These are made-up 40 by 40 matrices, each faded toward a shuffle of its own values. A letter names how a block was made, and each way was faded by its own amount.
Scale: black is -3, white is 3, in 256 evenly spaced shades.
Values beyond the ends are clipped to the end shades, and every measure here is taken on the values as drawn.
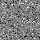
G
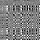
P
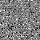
G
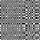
P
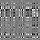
P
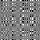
P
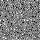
G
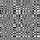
P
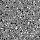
G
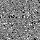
G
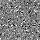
G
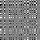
P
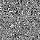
G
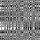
P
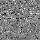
G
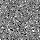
G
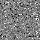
G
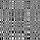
P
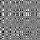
P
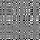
P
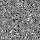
G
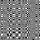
P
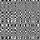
P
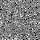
G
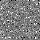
G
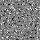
G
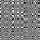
P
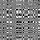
P
